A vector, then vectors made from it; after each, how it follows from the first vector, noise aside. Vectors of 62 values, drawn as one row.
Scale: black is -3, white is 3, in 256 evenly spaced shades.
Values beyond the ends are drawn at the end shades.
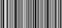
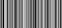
copied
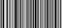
copied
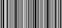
copied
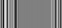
partly zeroed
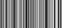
reversed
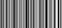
reversed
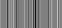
partly zeroed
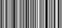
reversed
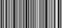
reversed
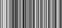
sign-scrambled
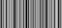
reversed
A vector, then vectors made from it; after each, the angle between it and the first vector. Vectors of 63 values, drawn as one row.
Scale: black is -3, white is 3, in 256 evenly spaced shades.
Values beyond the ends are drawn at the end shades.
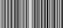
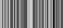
partly aligned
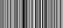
orthogonal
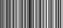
nearly opposite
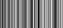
orthogonal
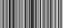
partly opposed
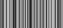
partly opposed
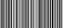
orthogonal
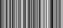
partly opposed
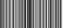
nearly opposite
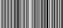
nearly parallel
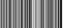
partly opposed
